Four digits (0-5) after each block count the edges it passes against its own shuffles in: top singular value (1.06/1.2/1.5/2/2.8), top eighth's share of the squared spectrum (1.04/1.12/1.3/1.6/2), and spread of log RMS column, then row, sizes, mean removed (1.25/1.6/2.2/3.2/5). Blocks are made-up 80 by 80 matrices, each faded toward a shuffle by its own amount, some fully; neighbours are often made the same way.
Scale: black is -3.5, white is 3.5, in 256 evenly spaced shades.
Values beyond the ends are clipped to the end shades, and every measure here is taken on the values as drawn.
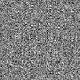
4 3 2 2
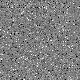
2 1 0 0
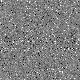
2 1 0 1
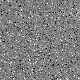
1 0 0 0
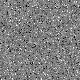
0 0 0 0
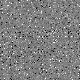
3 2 0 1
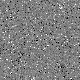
0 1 0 0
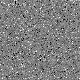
2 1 0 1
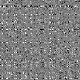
4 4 2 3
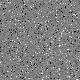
0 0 0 0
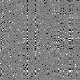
5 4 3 2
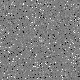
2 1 1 0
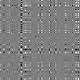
5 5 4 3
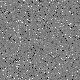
2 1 0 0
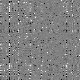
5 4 2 1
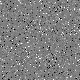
1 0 0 0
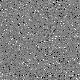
3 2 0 1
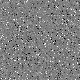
1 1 0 0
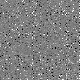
4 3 2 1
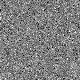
1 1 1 0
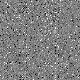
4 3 1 0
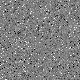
2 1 0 0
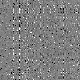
4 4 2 1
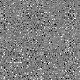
4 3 2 1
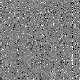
4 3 2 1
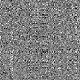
4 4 2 2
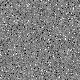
1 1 0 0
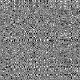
4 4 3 3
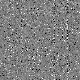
3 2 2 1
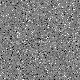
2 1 0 0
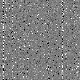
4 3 2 0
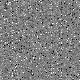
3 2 1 0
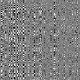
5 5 4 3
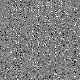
3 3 2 0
